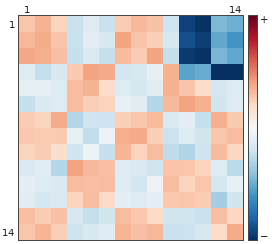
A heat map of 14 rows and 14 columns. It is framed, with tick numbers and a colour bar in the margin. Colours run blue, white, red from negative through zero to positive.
Mirror symmetry: none. Odd patch: lower, in the top right. Grain: checkered. Average level on the scale: 50%.
